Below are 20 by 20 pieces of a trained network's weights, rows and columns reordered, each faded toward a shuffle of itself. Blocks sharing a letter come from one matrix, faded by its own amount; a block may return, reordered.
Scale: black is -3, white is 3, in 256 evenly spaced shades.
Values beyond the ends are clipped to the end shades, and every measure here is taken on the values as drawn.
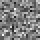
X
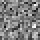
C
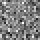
X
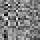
C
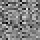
C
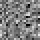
C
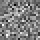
X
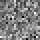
X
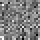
C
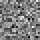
X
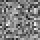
C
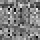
C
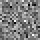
X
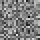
C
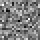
X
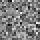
X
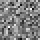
X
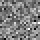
X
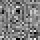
C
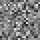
C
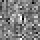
C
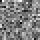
C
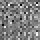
C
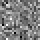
C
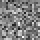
C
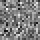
C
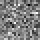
X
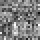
C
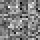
C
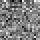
X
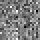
C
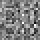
C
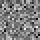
X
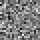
X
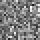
X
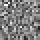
C
